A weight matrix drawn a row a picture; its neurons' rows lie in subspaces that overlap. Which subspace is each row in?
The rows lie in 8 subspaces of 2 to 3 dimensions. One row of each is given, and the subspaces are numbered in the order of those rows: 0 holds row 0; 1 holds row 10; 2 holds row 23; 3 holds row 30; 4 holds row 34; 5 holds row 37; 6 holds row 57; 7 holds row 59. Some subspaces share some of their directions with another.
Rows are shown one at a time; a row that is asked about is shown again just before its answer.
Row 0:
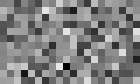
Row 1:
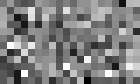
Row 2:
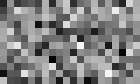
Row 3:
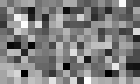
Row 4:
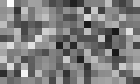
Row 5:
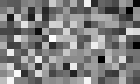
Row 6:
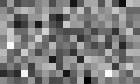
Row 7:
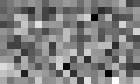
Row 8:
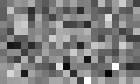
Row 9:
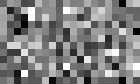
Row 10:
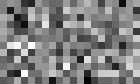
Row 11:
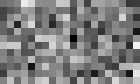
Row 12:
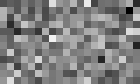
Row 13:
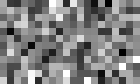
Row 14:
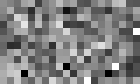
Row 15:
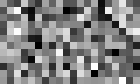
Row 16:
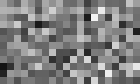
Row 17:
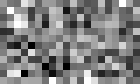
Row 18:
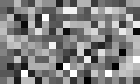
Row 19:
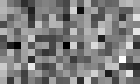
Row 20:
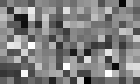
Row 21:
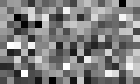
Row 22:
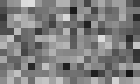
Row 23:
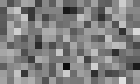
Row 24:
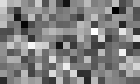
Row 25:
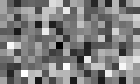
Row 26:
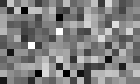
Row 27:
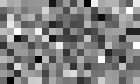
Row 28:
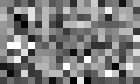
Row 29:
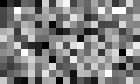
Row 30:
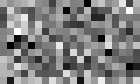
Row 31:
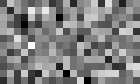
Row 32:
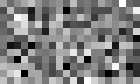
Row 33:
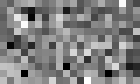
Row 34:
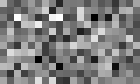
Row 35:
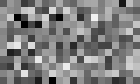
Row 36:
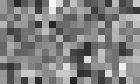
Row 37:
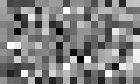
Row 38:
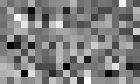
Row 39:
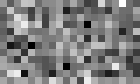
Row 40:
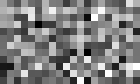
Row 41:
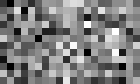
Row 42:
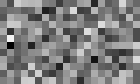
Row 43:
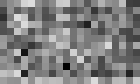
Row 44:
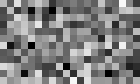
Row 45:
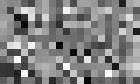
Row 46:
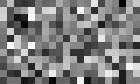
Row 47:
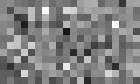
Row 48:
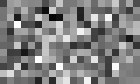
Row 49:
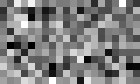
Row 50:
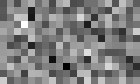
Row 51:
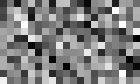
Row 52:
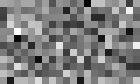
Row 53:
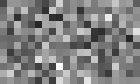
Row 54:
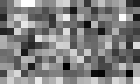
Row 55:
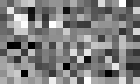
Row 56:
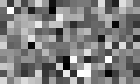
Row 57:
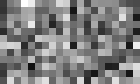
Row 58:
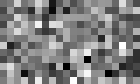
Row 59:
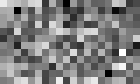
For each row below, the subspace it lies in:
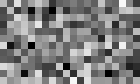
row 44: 5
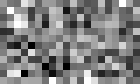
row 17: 1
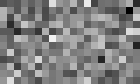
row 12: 3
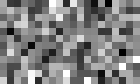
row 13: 5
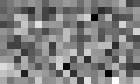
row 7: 1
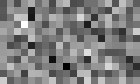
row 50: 7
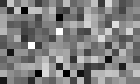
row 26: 5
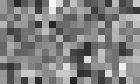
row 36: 5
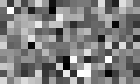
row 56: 5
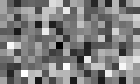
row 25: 5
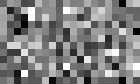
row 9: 2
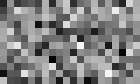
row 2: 7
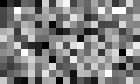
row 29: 7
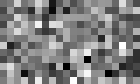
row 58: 5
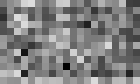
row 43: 6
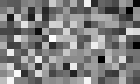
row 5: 3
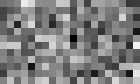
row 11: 6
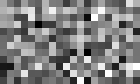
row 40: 1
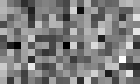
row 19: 6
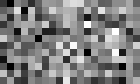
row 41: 7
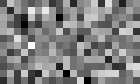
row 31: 5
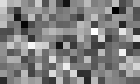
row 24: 7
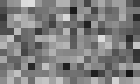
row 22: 6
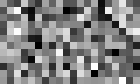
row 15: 2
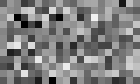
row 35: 4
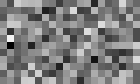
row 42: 0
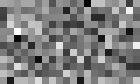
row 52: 3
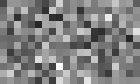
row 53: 4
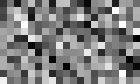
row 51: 7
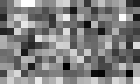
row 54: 6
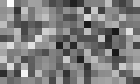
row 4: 7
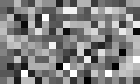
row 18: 0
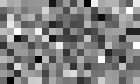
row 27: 3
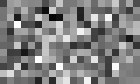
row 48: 4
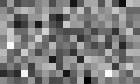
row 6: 7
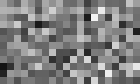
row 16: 1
